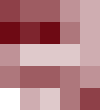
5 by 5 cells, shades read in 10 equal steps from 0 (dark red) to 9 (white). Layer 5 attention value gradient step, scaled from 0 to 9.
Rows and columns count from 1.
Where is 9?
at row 5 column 1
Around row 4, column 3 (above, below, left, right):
7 7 3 4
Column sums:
20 20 20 24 25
